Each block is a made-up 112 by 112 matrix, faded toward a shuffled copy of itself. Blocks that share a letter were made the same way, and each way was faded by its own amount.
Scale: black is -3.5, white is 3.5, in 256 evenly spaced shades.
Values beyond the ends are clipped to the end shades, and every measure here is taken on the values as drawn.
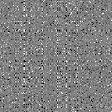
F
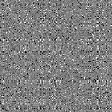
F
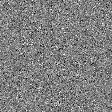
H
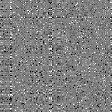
F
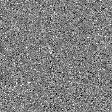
H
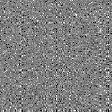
F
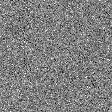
H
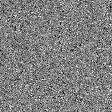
H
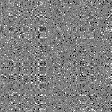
F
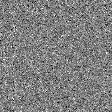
H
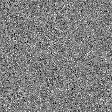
H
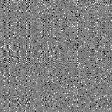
F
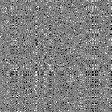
F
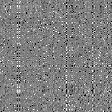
F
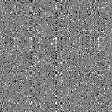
F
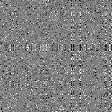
F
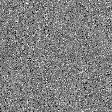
H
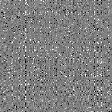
F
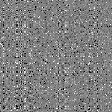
F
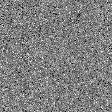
H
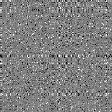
F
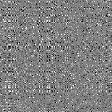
F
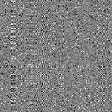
F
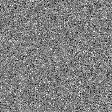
H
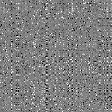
F
